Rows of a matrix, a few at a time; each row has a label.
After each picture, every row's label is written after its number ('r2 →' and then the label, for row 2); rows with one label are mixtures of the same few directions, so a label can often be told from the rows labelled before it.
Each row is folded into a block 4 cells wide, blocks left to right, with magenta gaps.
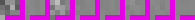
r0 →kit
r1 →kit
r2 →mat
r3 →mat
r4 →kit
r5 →mat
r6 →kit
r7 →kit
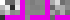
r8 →kit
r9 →mat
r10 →mat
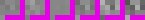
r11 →kit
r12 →mat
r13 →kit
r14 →kit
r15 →kit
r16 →kit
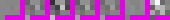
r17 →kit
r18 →kit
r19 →kit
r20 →kit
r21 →kit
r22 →kit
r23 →mat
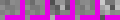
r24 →mat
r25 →mat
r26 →kit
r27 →kit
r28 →kit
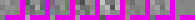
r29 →mat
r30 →kit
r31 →kit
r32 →mat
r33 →kit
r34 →mat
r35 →kit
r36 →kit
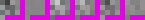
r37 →mat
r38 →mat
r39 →mat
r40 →mat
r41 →mat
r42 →kit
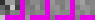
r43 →kit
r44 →kit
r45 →kit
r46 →mat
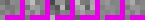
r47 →mat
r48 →mat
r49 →kit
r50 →kit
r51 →mat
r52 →mat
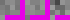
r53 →kit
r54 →kit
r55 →mat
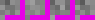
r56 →mat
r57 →mat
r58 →kit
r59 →mat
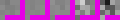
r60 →mat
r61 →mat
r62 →kit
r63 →mat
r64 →mat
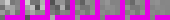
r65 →mat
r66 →kit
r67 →kit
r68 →mat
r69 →mat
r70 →mat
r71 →mat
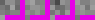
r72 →kit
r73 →mat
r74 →mat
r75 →kit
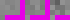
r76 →kit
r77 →kit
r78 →mat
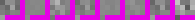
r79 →kit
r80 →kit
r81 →mat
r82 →kit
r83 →kit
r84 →mat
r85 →kit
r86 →kit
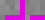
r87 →kit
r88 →kit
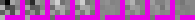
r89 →mat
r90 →mat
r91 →mat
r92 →mat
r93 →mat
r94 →mat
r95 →kit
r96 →mat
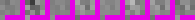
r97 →mat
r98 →mat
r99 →kit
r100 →kit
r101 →kit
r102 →mat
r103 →kit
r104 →kit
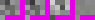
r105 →mat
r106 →mat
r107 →kit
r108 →mat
